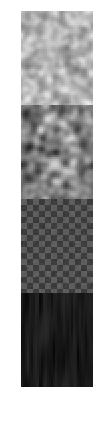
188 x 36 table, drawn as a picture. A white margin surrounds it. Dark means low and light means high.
It is made of 4 by 1 panels. Panel 1,1: high, blotchy. Panel 2,1: middling, blotchy, strong in contrast. Panel 3,1: low, checkered. Panel 4,1: very low, streaked downward, faint in contrast.
